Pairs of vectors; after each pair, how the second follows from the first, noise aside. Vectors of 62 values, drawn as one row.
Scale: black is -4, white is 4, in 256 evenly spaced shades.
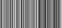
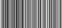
reversed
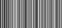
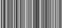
sign-scrambled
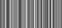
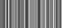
wrapped around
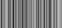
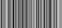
copied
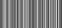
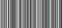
wrapped around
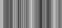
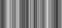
wrapped around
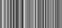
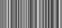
wrapped around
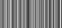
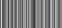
reversed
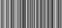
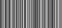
sign-scrambled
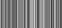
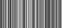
reversed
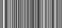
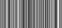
reversed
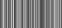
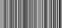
wrapped around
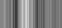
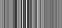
sign-scrambled
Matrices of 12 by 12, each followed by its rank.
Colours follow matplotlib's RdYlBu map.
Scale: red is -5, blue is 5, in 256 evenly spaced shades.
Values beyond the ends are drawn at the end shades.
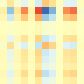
one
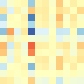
two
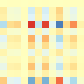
one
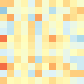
two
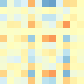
two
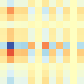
one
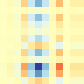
one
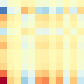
one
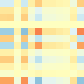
one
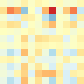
two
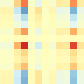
one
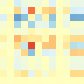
two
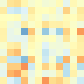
two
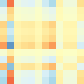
one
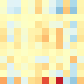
two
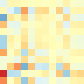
two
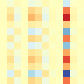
one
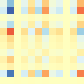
one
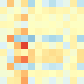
two
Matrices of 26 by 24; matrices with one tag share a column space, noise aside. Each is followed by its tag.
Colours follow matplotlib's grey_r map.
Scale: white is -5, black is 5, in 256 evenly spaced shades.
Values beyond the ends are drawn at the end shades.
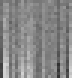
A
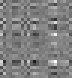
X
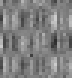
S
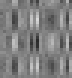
S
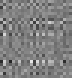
X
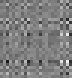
X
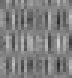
S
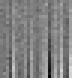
A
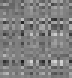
X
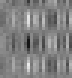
S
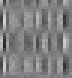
S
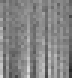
A
